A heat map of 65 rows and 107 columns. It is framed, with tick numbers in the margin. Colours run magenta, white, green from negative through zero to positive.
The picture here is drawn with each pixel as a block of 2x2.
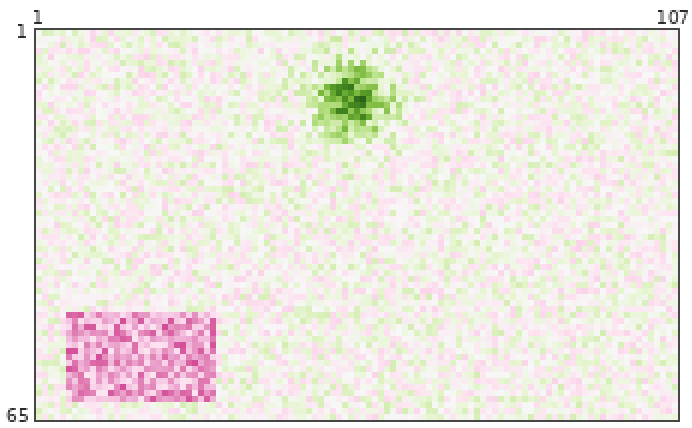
In the bottom left lies a patch that is lower than the rest. The halves do not mirror each other. There are no regular stripes. A single bump stands in the top middle. The ninth with the highest average is the top middle. The ninth with the lowest average is the bottom left.
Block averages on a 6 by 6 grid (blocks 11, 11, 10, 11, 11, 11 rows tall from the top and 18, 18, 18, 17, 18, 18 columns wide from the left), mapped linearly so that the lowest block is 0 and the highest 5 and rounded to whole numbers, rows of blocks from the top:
3 3 5 4 3 3 / 3 3 5 4 3 3 / 3 3 3 3 3 3 / 3 3 3 3 3 3 / 0 0 3 3 3 3 / 0 0 3 3 3 3
